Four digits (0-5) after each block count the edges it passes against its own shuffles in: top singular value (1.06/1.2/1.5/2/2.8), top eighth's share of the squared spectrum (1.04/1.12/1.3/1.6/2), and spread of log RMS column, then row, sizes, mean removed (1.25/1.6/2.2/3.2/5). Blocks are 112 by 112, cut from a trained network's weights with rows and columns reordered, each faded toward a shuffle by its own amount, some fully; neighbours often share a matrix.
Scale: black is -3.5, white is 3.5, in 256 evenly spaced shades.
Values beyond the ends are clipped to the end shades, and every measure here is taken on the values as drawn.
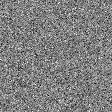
0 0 0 0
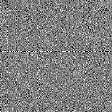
4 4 3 2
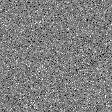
0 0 0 0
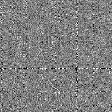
4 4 3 2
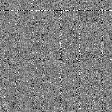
4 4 3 2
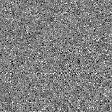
3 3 2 2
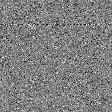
2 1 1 1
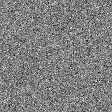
1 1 0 0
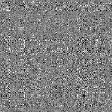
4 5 3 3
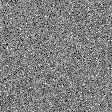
0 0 0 0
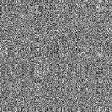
4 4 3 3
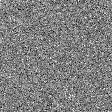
1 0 0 0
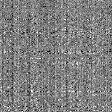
4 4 1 3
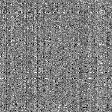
4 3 1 3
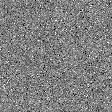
0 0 0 0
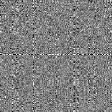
4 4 3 2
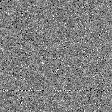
3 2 1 1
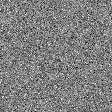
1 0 0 0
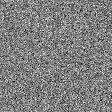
1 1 0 0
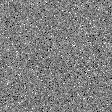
0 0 0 0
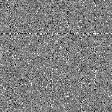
3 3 2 1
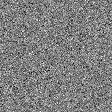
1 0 0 0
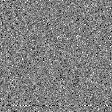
3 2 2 1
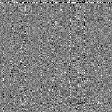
4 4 3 2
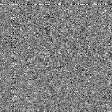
4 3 2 2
